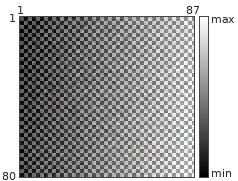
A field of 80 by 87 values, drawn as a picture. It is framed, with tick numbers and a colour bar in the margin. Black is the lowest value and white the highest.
No row or column stands out. Neither half mirrors the other. The field is checkered. There is an overall slope up to the right.
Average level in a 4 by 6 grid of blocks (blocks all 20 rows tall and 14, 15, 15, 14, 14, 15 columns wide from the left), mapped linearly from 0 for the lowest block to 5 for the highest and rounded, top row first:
012345
012345
012345
012345
